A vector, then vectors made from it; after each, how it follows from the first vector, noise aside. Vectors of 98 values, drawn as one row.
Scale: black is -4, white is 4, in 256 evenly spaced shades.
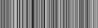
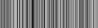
copied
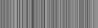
shrunk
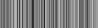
copied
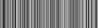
wrapped around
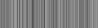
shrunk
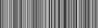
wrapped around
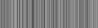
shrunk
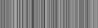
shrunk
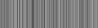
shrunk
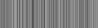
shrunk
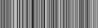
copied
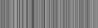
shrunk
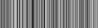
copied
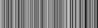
wrapped around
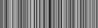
wrapped around
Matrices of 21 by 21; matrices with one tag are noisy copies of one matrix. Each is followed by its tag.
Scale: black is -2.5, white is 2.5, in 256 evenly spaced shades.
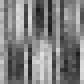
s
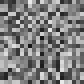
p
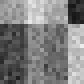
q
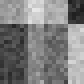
q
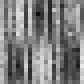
s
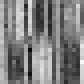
s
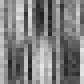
s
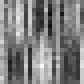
s
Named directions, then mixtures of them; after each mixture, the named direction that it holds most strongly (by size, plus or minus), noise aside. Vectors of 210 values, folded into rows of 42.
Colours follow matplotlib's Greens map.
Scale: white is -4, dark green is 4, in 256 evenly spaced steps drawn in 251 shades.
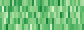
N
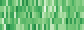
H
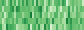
H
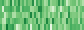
N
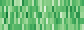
N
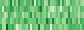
N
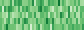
N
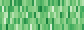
N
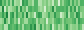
N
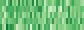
H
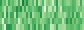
H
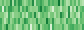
N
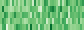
N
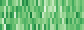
H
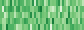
N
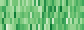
H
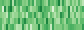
N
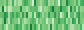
N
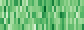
H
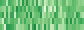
H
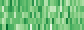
N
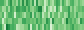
H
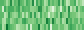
N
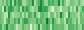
N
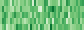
N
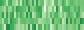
H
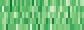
N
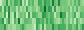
H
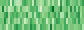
N
